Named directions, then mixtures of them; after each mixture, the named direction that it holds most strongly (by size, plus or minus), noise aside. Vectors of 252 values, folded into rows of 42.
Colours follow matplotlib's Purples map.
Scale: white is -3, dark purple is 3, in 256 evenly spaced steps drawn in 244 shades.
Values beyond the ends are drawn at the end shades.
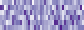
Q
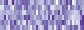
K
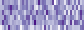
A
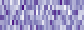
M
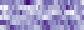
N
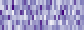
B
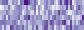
K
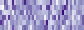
B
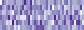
Q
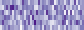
A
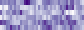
N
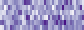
Q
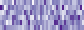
Q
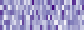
Q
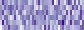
A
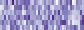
K
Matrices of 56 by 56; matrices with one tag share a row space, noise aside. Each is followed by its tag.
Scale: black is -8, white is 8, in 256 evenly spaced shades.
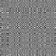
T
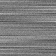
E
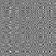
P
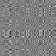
P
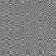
P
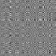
P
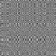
T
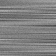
E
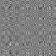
P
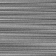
E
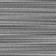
E
